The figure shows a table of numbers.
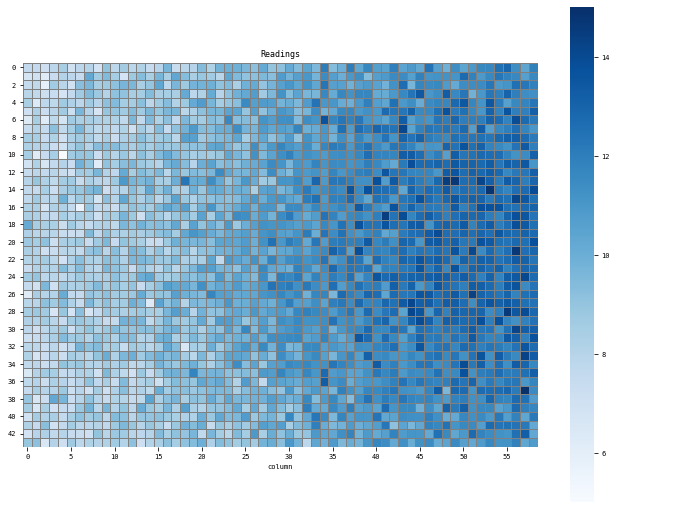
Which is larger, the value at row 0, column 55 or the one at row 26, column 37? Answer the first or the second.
the first
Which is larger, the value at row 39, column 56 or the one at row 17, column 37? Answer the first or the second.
the first
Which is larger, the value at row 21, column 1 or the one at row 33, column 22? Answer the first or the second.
the second
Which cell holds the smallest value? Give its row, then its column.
10, 4
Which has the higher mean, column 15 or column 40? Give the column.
40
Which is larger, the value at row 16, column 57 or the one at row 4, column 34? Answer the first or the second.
the first
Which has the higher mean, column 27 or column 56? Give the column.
56
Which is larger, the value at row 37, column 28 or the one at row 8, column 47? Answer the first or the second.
the second
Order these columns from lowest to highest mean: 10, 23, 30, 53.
10, 23, 30, 53
